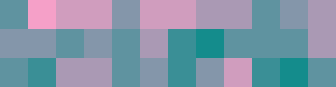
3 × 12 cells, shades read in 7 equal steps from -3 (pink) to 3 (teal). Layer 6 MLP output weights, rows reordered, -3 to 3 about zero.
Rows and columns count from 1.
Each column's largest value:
1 2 1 0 1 0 2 3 1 2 3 1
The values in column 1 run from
0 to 1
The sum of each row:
-12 8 8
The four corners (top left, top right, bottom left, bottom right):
1 -1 1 1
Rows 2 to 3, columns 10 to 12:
1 1 -1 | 2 3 1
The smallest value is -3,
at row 1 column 2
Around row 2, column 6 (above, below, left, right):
-2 0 1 2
